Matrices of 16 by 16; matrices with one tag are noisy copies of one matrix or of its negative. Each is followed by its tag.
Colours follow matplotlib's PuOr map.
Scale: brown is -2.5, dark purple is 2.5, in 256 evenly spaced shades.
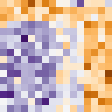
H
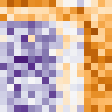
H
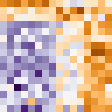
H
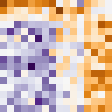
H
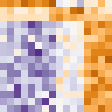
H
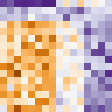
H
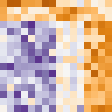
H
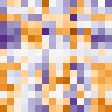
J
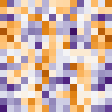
J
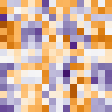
J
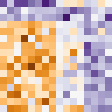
H
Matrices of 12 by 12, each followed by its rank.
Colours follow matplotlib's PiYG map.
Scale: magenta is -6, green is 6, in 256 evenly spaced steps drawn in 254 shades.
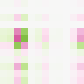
one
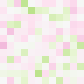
full rank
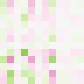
two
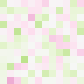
full rank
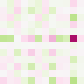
two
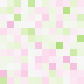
full rank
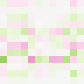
two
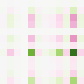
one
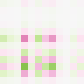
one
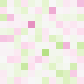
full rank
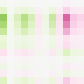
one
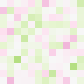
full rank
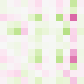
two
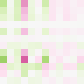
two
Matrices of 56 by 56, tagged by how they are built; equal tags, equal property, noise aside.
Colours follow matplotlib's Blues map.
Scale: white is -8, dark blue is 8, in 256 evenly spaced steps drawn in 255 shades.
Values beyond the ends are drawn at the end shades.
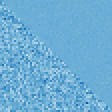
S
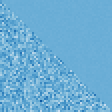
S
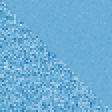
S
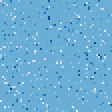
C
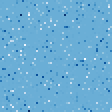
C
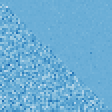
S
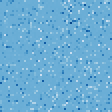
C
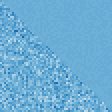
S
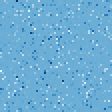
C
